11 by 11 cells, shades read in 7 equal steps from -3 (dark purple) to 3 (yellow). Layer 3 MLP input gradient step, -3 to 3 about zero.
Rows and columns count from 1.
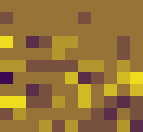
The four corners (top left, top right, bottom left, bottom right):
0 0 0 -2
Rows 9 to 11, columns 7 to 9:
2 0 -1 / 0 -1 -2 / -1 -1 -1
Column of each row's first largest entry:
1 2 1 1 5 1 11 7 1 2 4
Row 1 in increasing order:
0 0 0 0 0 0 0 0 0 0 0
